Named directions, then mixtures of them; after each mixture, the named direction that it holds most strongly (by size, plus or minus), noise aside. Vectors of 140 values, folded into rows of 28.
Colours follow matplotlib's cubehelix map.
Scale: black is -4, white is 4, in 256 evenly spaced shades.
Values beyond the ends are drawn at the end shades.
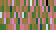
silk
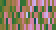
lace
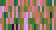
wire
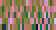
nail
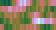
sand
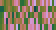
lace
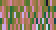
nail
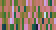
nail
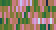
sand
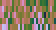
nail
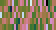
silk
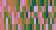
lace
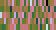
silk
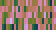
wire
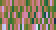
nail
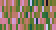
lace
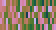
lace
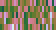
wire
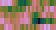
sand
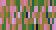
lace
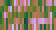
wire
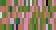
silk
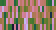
wire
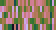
wire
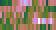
sand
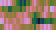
sand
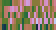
nail
